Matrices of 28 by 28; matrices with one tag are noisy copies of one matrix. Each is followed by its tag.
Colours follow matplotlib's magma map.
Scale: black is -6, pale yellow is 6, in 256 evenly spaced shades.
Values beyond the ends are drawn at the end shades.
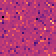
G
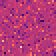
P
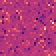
G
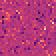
G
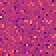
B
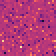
P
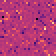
G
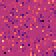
P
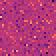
B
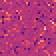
G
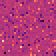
P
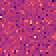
B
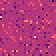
B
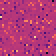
B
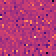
B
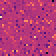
B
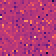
B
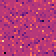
P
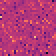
B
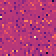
B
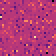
B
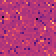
G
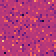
P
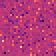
P
